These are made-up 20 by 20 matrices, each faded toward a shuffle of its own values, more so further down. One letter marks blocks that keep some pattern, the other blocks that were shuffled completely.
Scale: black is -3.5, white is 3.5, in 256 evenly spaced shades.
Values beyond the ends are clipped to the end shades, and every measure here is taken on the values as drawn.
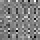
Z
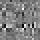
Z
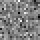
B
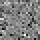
B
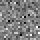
B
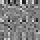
Z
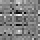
Z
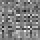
Z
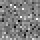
B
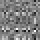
Z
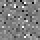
B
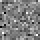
B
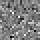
B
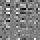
Z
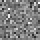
B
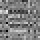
Z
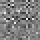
Z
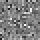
B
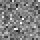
B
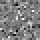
B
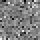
B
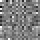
Z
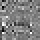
Z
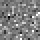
B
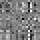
Z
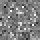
B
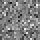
B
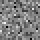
B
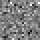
B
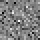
B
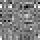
Z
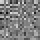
Z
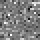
B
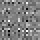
Z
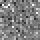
B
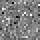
B
